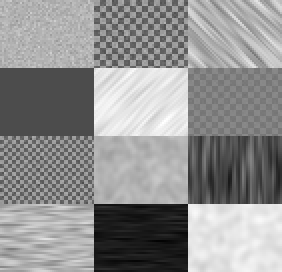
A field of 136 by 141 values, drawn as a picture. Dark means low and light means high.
The table splits into 4 rows of 3 panels. Panel 1,1: high, fine-grained, faint in contrast. Panel 1,2: middling, checkered, strong in contrast. Panel 1,3: high, slanting down to the right. Panel 2,1: low, flat. Panel 2,2: very high, slanting up to the right, faint in contrast. Panel 2,3: middling, checkered, faint in contrast. Panel 3,1: middling, checkered, strong in contrast. Panel 3,2: high, blotchy, faint in contrast. Panel 3,3: low, streaked downward. Panel 4,1: high, streaked across. Panel 4,2: very low, streaked across, faint in contrast. Panel 4,3: very high, blotchy, faint in contrast.
